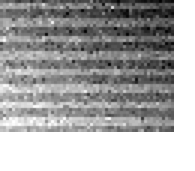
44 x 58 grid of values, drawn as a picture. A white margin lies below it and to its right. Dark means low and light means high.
The bottom left is the ninth with the highest average. Horizontal stripes repeat 8 times down the table. Values rise toward the bottom left. On average the colour sits 50% of the way up the scale. The top right is the ninth with the lowest average. Neither half mirrors the other.
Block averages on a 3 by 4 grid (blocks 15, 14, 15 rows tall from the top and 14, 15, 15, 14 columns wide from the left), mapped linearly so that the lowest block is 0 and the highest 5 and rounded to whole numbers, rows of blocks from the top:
3 2 1 0 | 4 3 2 1 | 5 4 3 2
